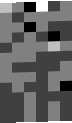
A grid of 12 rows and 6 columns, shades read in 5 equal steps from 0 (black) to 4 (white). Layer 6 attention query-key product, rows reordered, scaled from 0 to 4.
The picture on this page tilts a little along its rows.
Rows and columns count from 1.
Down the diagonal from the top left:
3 1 0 1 3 1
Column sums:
20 18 18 18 18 16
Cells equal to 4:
1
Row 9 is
1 2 1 1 2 0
